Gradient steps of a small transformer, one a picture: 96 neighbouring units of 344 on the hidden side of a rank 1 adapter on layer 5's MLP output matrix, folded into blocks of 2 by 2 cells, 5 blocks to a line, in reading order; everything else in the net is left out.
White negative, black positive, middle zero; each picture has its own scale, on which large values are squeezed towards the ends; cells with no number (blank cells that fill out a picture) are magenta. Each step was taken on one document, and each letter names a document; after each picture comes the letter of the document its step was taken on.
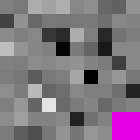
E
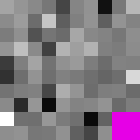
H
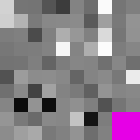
H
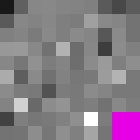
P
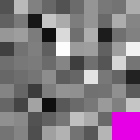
E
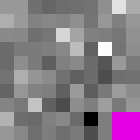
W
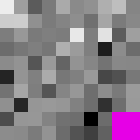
W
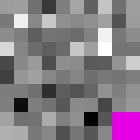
H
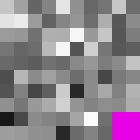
W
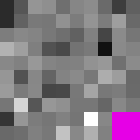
P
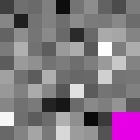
W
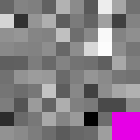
H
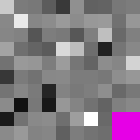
W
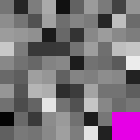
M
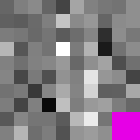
E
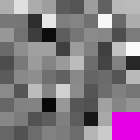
M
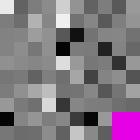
E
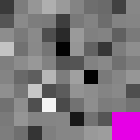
E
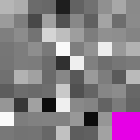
E
